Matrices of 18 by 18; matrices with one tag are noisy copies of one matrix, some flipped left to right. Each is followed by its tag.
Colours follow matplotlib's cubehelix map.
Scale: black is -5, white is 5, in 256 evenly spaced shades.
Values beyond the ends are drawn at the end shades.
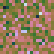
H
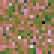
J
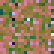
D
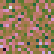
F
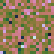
J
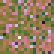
J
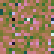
D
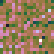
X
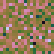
J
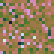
J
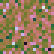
F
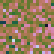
X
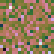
F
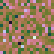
J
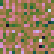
X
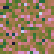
H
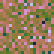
J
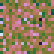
D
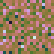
J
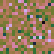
J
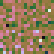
X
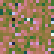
D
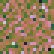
F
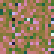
D
